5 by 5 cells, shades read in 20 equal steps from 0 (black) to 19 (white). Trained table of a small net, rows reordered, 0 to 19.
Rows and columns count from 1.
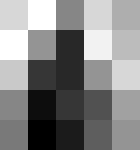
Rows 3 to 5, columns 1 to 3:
15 4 3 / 10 1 4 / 9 0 2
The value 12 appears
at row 4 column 5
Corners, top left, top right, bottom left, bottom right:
16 13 9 11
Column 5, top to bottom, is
13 14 16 12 11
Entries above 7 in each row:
5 4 3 2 2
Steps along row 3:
down down up up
